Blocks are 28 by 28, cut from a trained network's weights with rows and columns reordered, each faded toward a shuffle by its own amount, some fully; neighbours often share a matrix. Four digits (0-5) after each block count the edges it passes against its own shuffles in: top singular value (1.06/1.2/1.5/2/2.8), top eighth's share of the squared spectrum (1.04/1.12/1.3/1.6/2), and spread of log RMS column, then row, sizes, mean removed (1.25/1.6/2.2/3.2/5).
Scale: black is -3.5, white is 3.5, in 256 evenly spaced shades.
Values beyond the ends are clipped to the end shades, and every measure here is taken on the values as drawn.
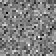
1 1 0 0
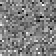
0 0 0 0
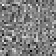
2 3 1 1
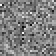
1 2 1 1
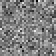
1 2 0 1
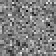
0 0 1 0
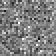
0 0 0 0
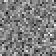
0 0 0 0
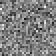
1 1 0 0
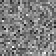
0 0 0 0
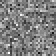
1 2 0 0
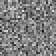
2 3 0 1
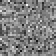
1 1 0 0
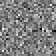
2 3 0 1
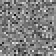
0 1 0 0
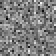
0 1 1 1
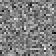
1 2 0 1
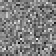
1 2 0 0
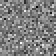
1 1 0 0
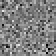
2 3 1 1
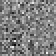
2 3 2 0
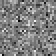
1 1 0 0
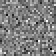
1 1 0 0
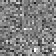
2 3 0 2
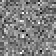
2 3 1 1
